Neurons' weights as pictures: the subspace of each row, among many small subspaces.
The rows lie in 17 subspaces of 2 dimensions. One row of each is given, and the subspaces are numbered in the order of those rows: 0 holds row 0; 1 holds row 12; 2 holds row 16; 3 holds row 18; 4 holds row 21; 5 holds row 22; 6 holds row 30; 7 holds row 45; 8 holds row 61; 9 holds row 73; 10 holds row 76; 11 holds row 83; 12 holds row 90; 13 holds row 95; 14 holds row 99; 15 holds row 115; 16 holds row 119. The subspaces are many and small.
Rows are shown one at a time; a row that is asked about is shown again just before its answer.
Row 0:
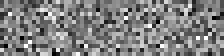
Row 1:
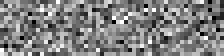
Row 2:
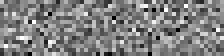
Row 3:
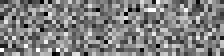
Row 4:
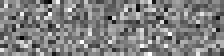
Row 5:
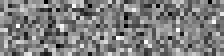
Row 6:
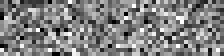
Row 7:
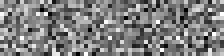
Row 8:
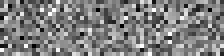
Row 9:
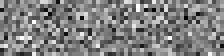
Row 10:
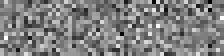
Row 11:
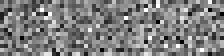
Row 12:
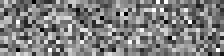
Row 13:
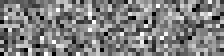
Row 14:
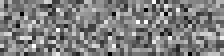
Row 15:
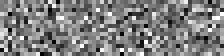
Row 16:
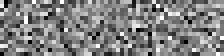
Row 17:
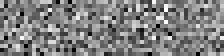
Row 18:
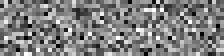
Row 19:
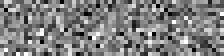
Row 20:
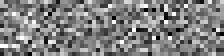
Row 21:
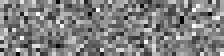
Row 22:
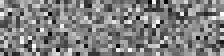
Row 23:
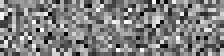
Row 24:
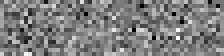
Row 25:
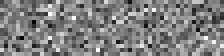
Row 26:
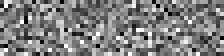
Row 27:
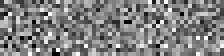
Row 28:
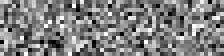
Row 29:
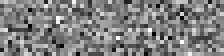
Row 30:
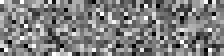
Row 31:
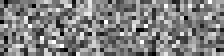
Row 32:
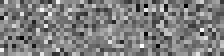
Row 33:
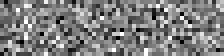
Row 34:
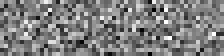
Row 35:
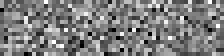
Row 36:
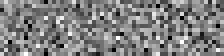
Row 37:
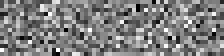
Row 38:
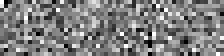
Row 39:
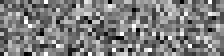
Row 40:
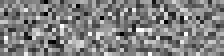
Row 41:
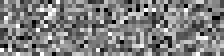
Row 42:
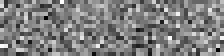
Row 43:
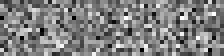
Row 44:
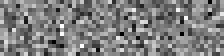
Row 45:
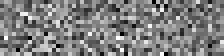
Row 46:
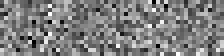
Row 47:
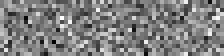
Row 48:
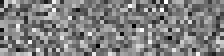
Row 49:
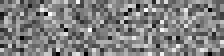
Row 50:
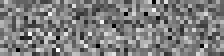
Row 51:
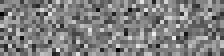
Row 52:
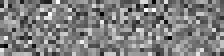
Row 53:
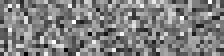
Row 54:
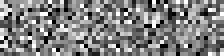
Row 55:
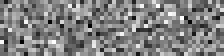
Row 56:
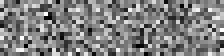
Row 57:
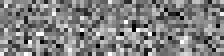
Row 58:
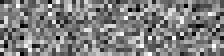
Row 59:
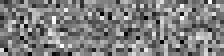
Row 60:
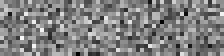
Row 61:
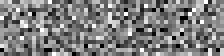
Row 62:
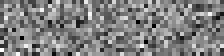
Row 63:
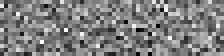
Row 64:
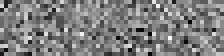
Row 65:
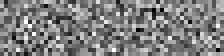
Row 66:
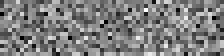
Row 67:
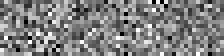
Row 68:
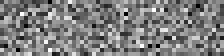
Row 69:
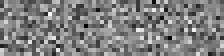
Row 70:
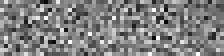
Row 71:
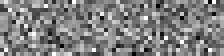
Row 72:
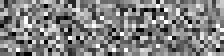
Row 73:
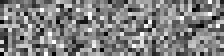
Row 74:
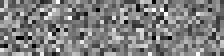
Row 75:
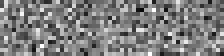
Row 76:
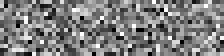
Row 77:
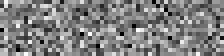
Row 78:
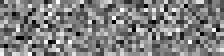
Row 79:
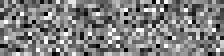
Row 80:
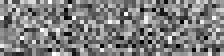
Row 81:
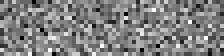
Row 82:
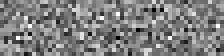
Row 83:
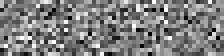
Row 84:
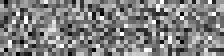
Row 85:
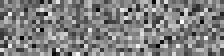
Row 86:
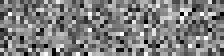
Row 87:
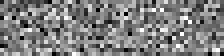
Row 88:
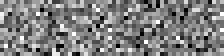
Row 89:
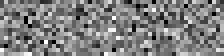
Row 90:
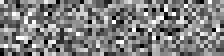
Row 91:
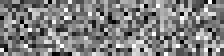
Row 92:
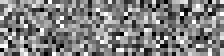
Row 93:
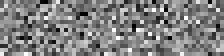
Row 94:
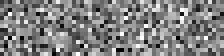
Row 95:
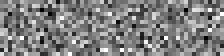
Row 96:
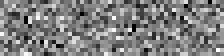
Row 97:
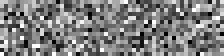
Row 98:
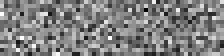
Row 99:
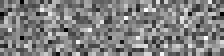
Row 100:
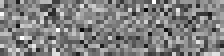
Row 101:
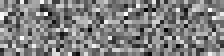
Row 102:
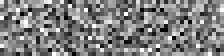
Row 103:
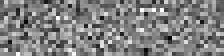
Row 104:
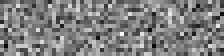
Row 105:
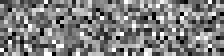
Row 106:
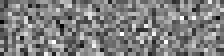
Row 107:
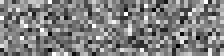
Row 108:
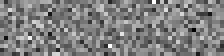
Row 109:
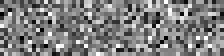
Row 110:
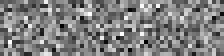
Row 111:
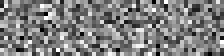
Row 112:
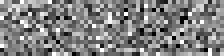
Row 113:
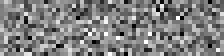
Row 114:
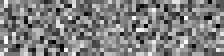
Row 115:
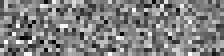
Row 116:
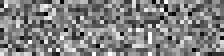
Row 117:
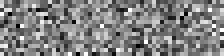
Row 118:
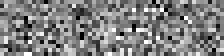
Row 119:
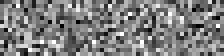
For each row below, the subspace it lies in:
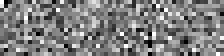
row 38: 2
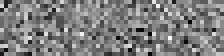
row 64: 2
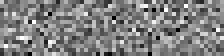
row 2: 12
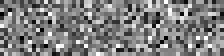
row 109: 5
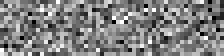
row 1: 12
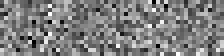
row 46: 7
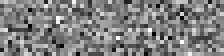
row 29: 3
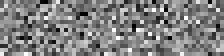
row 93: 11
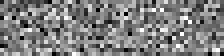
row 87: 8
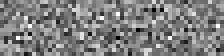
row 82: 3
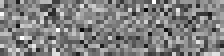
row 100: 15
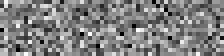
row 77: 10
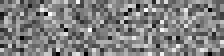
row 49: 14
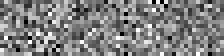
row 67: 7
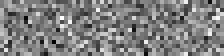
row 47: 13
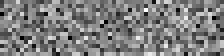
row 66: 15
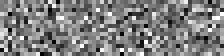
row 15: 13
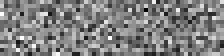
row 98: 15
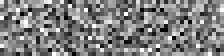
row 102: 8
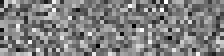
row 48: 10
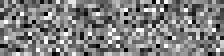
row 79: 3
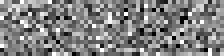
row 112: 8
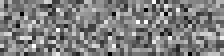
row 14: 15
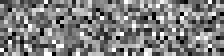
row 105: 3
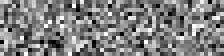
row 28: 16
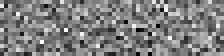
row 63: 10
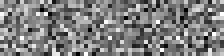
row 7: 14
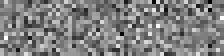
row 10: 7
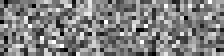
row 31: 9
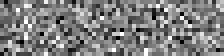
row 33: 1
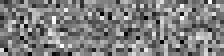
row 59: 6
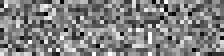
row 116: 10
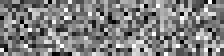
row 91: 6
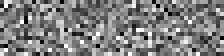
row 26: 2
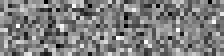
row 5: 15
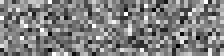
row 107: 8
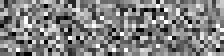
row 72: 1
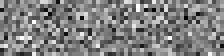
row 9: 11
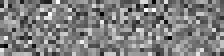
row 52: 11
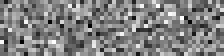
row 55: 16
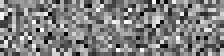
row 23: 5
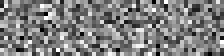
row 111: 10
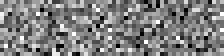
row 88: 14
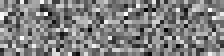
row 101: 14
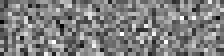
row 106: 9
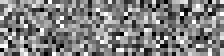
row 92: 3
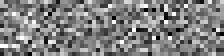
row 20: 12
